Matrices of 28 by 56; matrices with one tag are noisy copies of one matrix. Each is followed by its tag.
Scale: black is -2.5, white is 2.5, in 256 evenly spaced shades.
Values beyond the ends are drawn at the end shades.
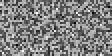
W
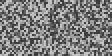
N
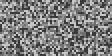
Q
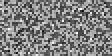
W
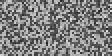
N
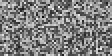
Q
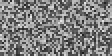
Q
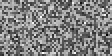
Q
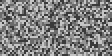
N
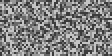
W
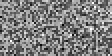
Q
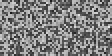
Q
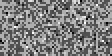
Q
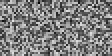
W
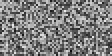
Q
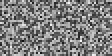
W
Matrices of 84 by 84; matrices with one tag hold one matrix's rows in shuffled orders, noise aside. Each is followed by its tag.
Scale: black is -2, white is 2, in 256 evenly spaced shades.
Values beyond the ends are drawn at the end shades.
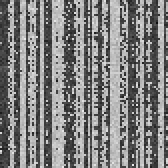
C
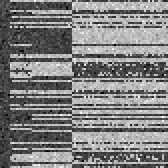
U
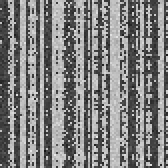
C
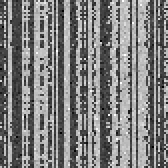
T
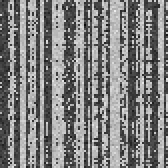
C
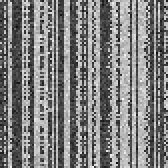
T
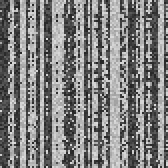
C
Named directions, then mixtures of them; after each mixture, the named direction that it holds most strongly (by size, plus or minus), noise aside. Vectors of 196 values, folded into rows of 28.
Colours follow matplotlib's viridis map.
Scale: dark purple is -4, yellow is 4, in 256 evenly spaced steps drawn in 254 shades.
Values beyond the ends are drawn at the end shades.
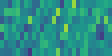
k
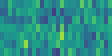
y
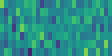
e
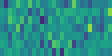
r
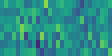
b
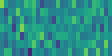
e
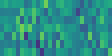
b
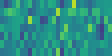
k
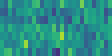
y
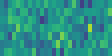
r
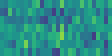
y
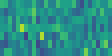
b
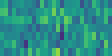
y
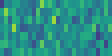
e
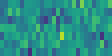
y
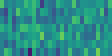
e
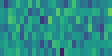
r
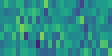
b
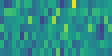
k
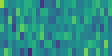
e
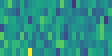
k
